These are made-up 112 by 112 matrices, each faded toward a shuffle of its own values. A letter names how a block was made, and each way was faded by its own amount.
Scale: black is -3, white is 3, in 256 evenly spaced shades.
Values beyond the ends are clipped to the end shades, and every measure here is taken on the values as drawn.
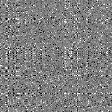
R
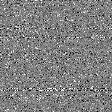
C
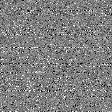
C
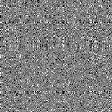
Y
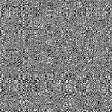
Y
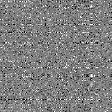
R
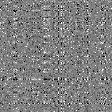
R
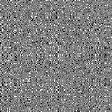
Y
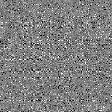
R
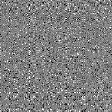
R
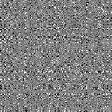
Y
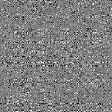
R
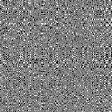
Y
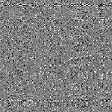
R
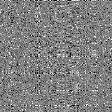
R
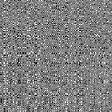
Y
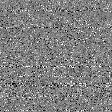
C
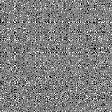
R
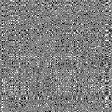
Y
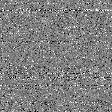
C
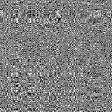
Y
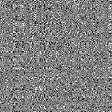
R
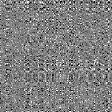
Y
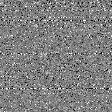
C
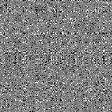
R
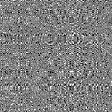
Y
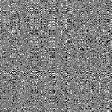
Y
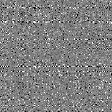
R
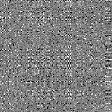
Y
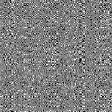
Y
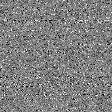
C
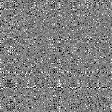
R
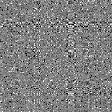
R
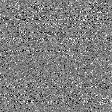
C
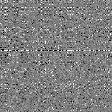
R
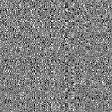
Y
